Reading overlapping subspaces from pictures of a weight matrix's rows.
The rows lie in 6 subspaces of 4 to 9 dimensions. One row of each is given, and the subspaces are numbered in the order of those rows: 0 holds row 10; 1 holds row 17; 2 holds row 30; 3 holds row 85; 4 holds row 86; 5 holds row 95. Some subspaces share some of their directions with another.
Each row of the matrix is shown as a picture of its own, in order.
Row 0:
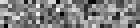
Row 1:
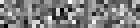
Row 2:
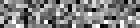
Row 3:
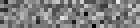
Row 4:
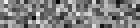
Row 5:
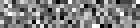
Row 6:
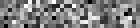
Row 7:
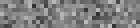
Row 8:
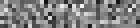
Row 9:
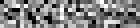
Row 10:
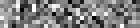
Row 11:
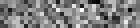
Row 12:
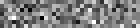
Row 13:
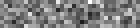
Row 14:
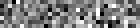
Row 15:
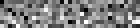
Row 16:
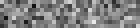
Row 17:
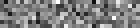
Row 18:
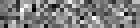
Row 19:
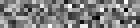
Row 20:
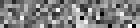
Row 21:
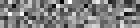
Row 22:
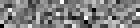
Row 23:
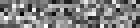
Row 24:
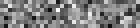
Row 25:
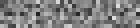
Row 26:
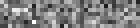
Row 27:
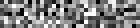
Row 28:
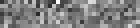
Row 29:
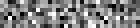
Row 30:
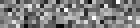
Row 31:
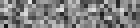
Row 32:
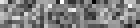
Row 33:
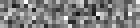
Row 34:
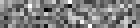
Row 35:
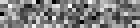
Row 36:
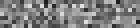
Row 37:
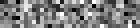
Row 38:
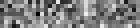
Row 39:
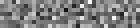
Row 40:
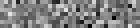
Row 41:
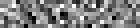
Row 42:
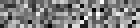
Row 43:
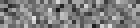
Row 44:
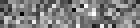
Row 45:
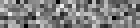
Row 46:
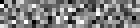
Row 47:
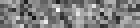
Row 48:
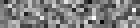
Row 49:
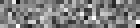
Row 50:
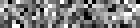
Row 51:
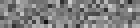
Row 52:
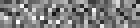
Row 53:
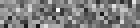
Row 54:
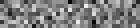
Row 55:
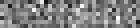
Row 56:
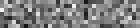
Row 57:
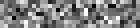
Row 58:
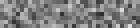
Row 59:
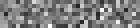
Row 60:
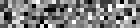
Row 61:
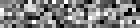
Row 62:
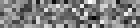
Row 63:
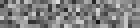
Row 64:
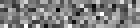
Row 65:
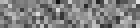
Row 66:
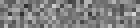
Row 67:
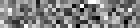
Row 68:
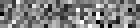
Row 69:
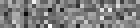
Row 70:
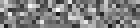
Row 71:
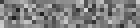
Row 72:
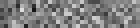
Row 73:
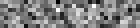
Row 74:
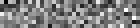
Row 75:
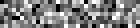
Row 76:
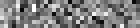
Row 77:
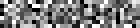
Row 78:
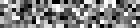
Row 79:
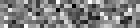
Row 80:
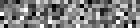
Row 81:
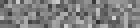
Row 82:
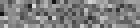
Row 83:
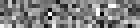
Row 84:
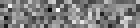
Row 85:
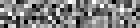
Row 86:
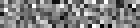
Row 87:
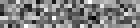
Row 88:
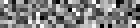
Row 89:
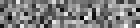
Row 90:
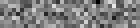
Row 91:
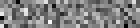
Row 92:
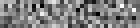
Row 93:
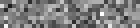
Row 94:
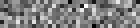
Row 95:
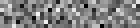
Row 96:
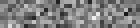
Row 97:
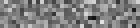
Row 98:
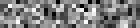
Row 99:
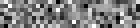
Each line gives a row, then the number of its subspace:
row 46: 3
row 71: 3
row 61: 0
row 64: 3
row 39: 2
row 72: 0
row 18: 0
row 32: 5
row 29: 3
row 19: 2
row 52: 5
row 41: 1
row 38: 5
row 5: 3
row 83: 4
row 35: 4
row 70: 2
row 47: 5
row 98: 5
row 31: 2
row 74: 5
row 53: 3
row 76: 0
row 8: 4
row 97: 5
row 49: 2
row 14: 4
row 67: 0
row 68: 4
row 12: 3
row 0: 5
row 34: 2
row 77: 4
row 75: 5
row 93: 2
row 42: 2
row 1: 3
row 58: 2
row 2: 2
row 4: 1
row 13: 3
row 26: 3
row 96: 4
